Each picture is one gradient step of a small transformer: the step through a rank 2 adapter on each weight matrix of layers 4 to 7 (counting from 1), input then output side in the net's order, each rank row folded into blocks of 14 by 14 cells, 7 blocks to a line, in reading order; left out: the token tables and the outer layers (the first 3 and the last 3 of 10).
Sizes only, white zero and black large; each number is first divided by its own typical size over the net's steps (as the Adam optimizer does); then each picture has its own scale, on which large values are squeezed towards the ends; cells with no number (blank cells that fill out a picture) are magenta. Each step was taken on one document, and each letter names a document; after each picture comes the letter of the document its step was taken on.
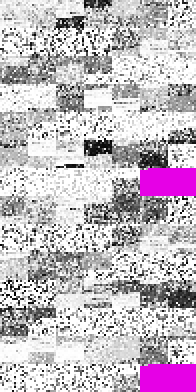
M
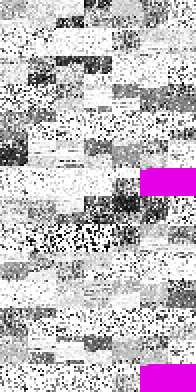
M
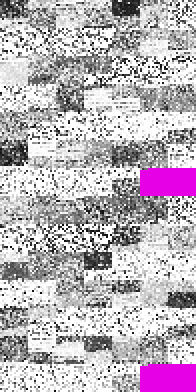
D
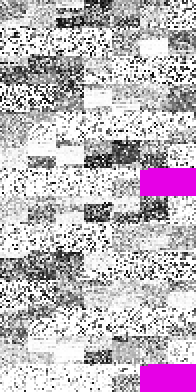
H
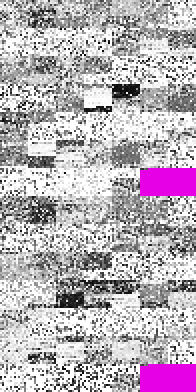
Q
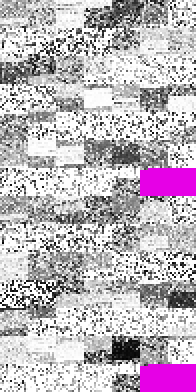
Q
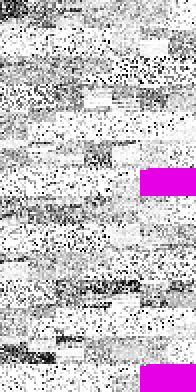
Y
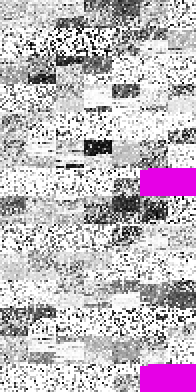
M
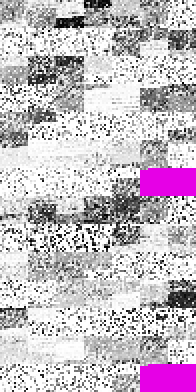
M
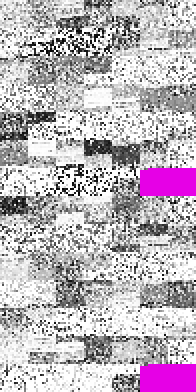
Q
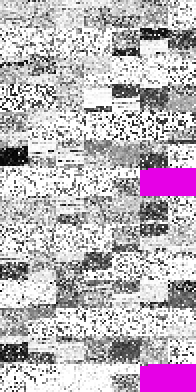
Q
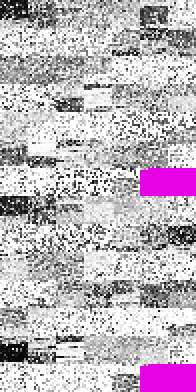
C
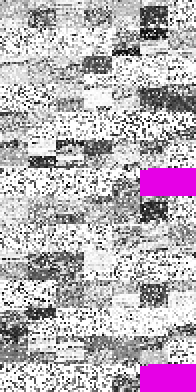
C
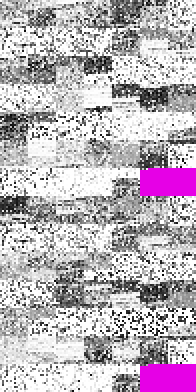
Q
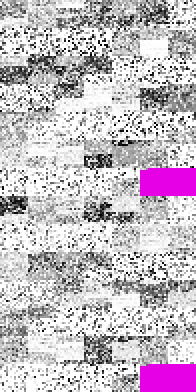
H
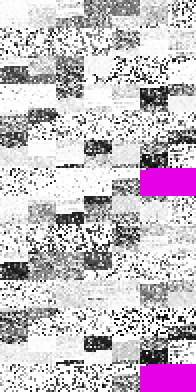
D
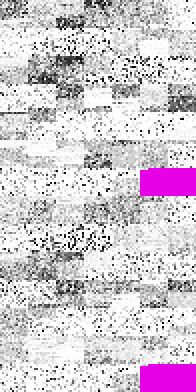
Y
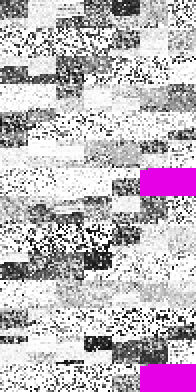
D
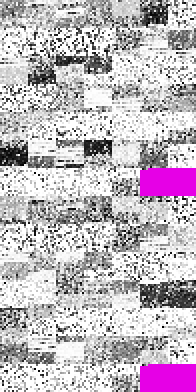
M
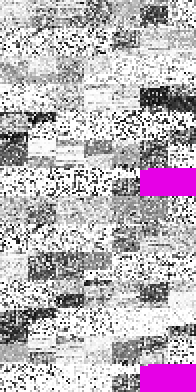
C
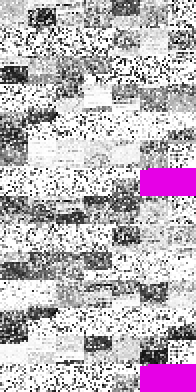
D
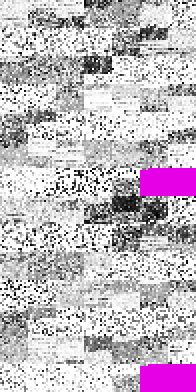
M
